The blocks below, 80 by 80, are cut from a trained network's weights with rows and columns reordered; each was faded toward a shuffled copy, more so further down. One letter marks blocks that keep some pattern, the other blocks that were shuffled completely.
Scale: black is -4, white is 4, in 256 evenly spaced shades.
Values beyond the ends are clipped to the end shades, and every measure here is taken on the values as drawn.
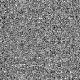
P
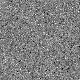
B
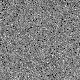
B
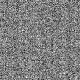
P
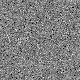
B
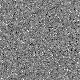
B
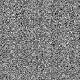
P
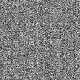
P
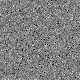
B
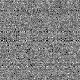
P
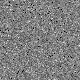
B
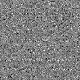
P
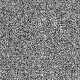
P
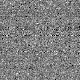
P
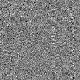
P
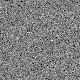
B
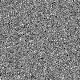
B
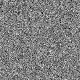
B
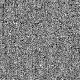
P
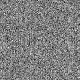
P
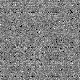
P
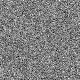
B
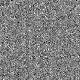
P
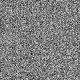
P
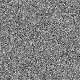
B
